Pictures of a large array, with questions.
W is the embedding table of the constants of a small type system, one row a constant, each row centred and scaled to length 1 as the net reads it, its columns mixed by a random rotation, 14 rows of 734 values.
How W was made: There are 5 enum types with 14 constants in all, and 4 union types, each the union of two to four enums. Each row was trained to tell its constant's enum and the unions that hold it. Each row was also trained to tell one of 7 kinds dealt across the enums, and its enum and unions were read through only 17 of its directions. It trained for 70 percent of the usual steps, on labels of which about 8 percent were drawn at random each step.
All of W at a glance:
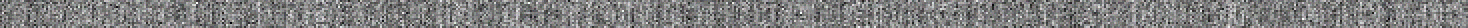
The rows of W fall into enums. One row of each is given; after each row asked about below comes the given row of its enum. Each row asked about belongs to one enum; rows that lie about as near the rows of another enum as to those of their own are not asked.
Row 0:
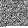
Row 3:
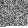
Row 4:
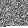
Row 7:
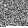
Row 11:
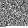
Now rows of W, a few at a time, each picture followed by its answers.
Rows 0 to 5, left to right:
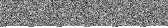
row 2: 4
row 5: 7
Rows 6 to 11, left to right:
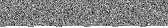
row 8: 7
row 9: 7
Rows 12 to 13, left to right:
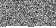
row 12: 0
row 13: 4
